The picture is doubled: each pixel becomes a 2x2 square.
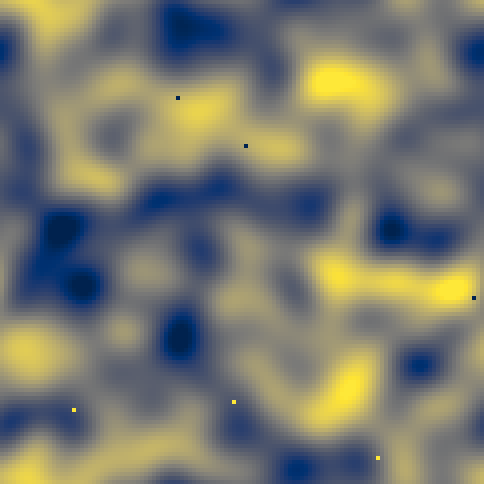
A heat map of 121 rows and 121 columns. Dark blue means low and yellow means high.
Mirror symmetry: none. Slope: none. Ninth with the lowest average: middle left. Lone odd cells: 6, 3 higher and 3 lower than their neighbours. Average level on the scale: 50%.
